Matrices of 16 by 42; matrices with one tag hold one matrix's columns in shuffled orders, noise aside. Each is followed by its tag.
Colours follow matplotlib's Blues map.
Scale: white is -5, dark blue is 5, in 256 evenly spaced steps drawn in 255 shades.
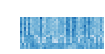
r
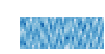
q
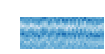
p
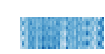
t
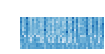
r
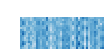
t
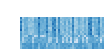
r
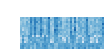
r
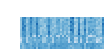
r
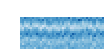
p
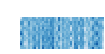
t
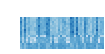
r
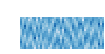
q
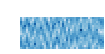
q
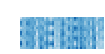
t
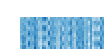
t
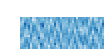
q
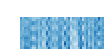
t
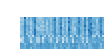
r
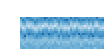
p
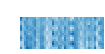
t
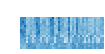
r
